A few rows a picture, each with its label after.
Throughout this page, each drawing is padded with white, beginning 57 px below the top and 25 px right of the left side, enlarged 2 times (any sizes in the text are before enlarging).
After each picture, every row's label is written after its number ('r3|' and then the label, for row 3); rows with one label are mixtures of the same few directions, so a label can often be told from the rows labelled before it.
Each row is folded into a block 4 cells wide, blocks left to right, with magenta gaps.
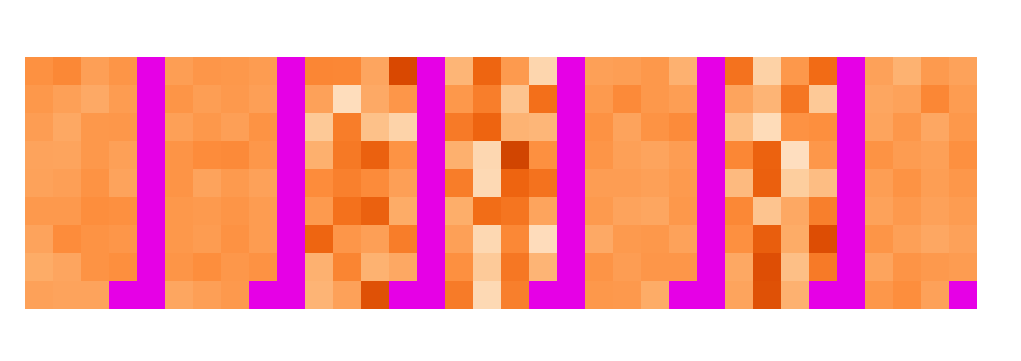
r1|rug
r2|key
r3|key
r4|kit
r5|key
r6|kit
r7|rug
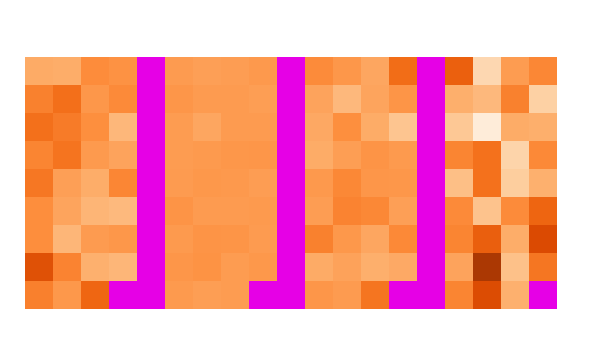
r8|rug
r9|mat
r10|key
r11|kit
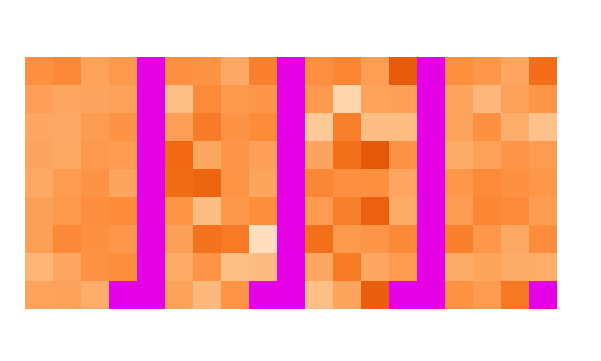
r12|rug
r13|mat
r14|key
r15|key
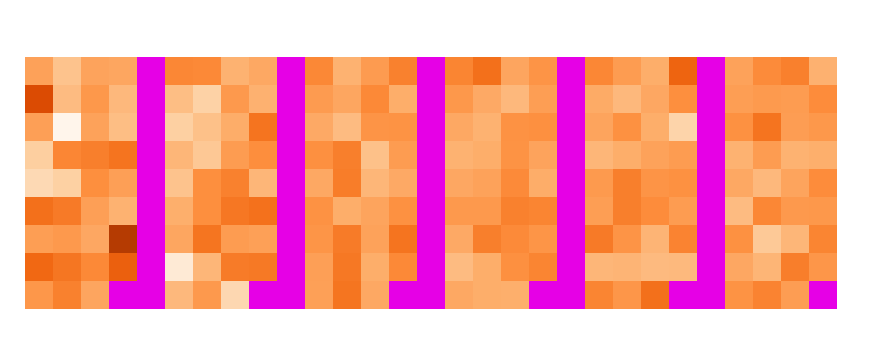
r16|mat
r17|rug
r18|kit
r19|rug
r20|key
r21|mat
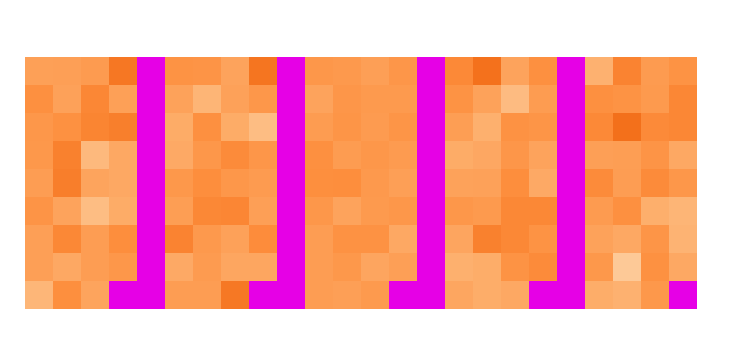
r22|kit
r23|key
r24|mat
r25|rug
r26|kit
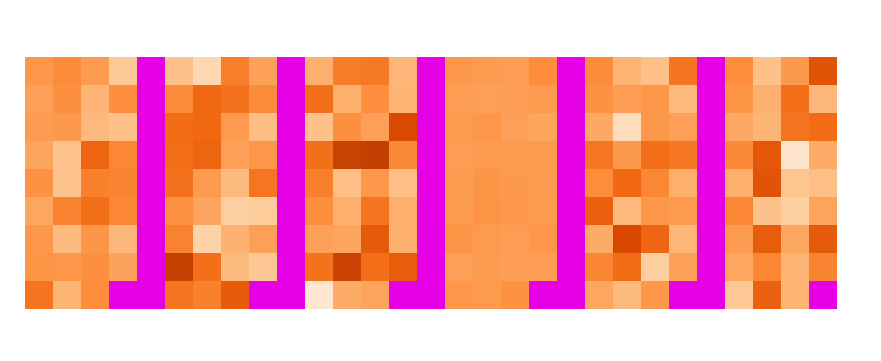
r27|kit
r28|rug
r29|key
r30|key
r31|mat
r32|kit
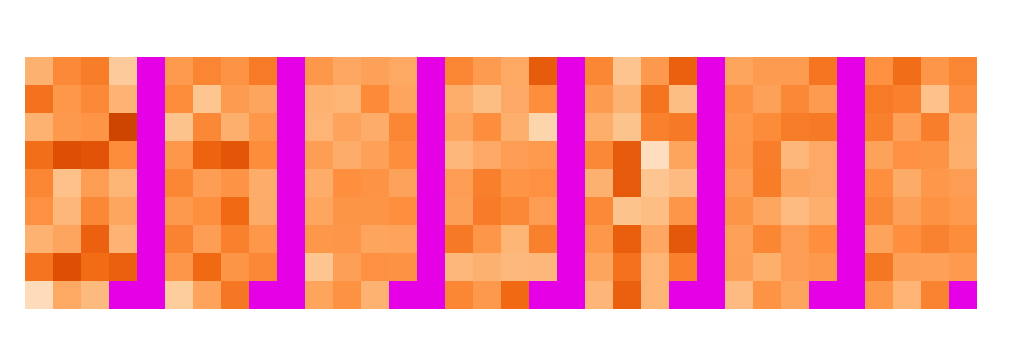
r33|key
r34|key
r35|rug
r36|key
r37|kit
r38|kit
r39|rug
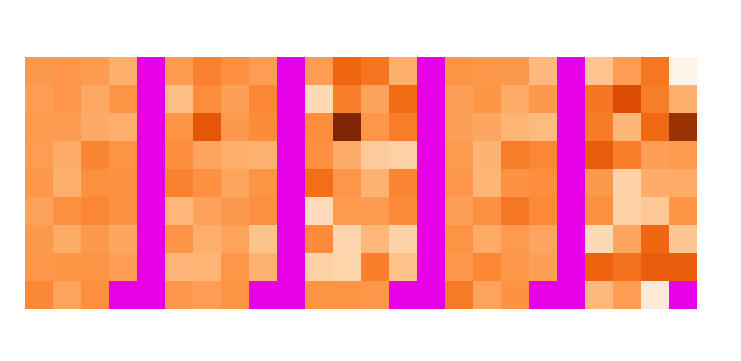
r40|kit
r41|mat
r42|mat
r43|kit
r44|key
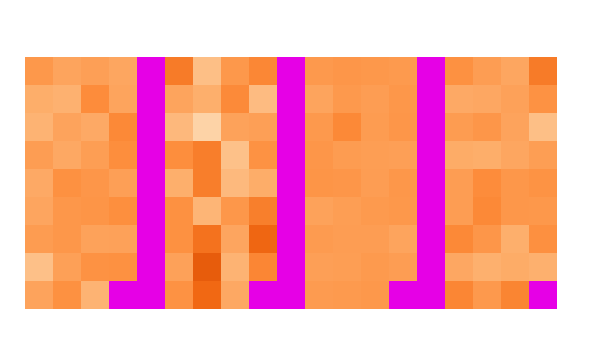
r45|rug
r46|kit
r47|mat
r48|key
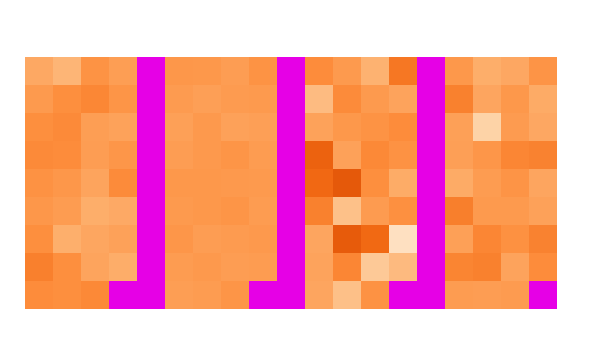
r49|rug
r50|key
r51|mat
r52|mat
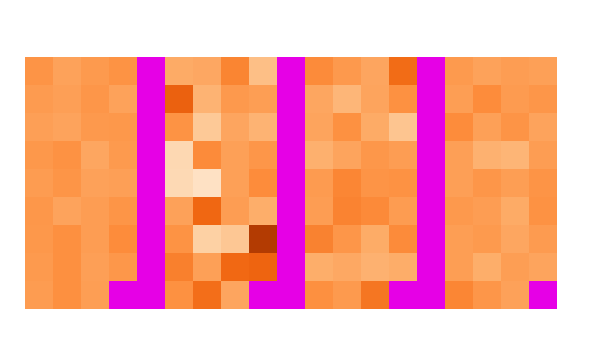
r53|kit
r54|mat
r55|key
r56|key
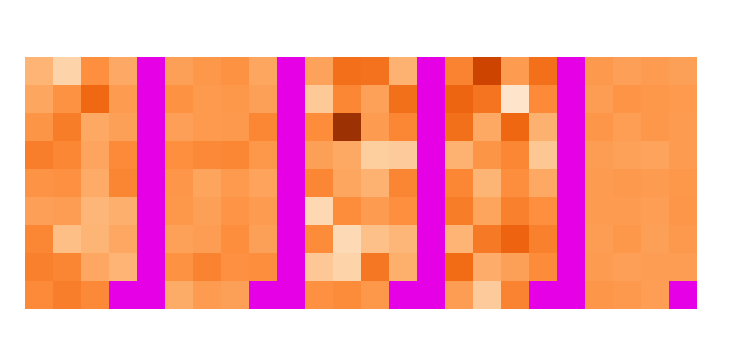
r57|rug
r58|key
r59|mat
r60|rug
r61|key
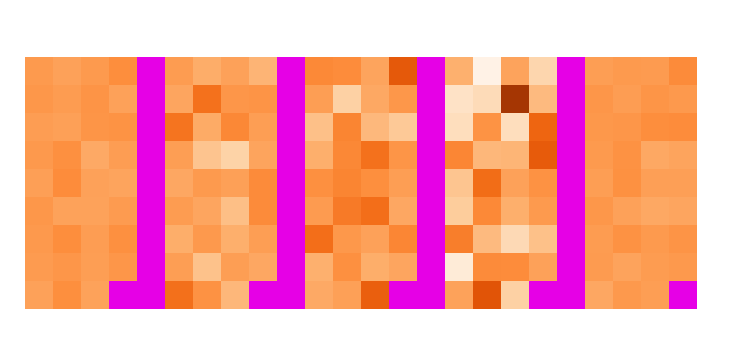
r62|kit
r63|key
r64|key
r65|rug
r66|kit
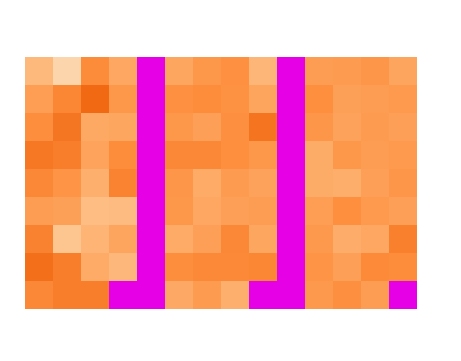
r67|rug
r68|key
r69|mat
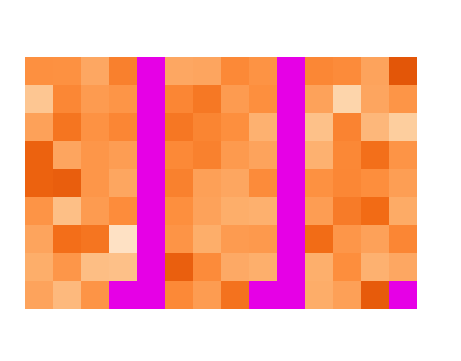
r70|mat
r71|rug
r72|key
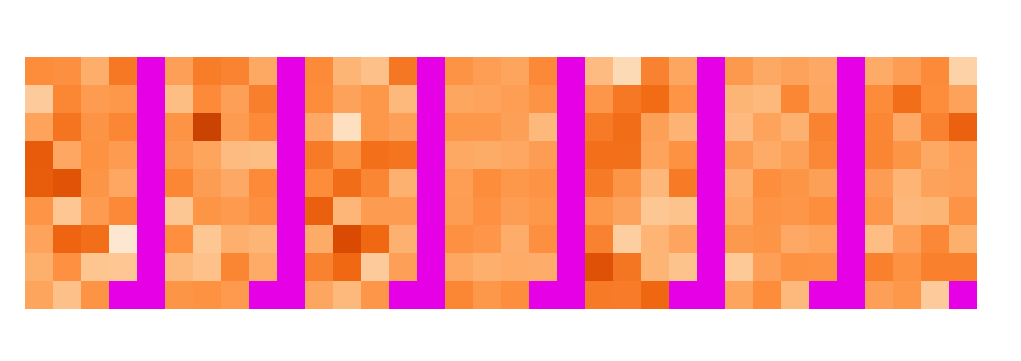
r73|mat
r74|mat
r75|mat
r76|key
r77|rug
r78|rug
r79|key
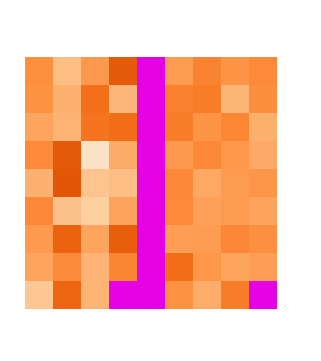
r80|kit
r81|rug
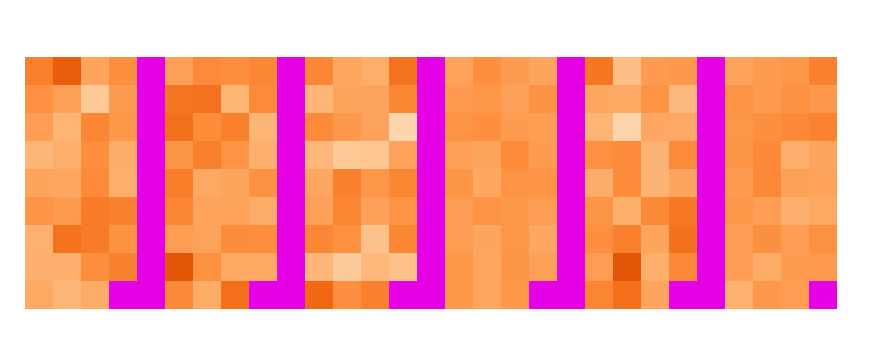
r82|rug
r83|rug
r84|key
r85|kit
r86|kit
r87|kit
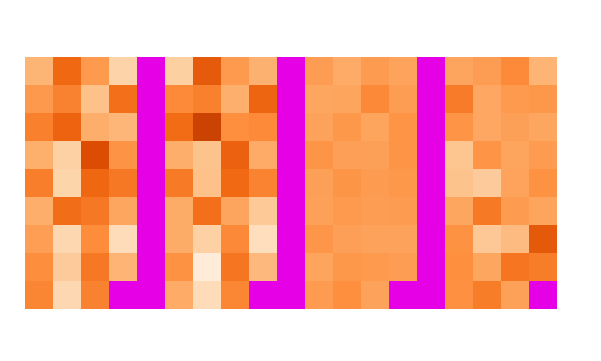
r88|kit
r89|kit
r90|rug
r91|mat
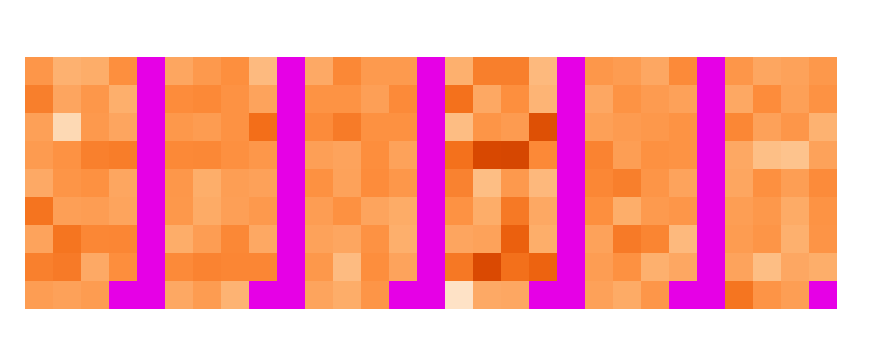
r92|mat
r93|key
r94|kit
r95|key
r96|mat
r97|key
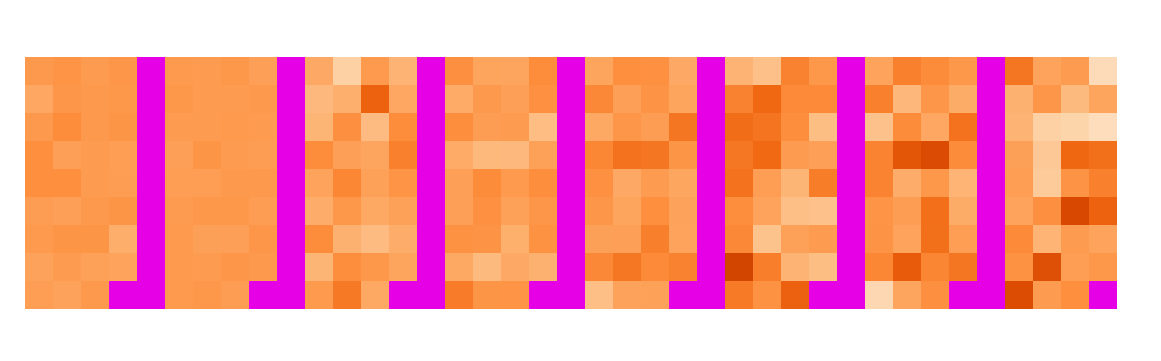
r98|mat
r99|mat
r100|rug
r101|key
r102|key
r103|rug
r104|key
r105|kit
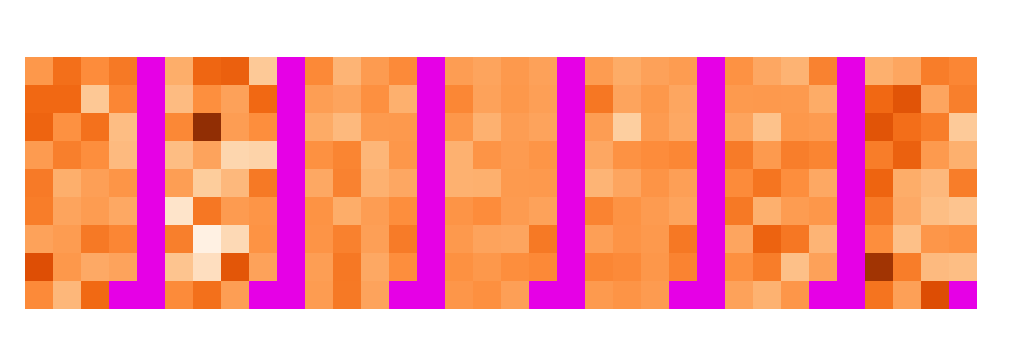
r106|rug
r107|mat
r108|kit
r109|mat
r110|mat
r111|mat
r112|rug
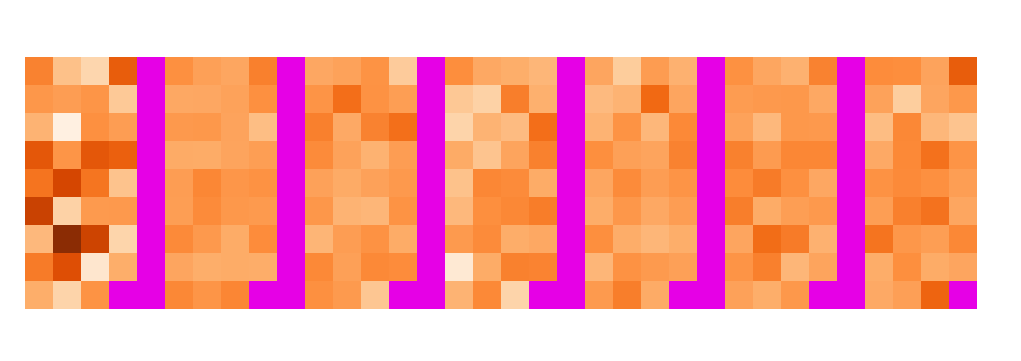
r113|mat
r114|key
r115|key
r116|rug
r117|rug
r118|mat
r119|key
